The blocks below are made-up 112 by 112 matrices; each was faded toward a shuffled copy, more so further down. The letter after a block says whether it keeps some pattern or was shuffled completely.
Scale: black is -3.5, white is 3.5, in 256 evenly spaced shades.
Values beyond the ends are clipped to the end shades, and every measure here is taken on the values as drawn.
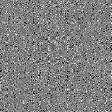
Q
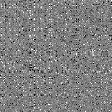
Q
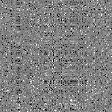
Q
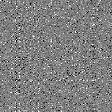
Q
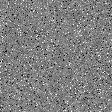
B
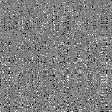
Q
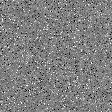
B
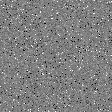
B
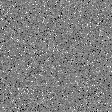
B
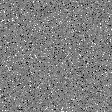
B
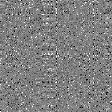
Q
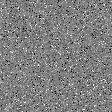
B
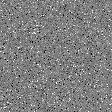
B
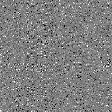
Q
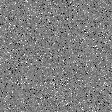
B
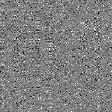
Q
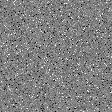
B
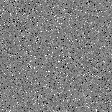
B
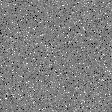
B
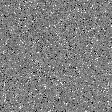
B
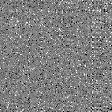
Q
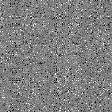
Q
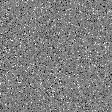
B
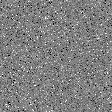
B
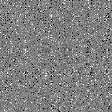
Q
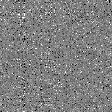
Q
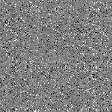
Q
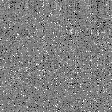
Q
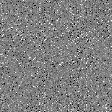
Q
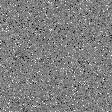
B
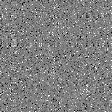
Q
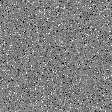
B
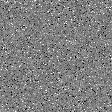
B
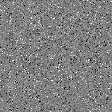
Q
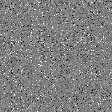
Q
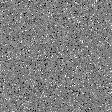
B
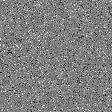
B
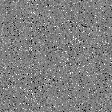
Q
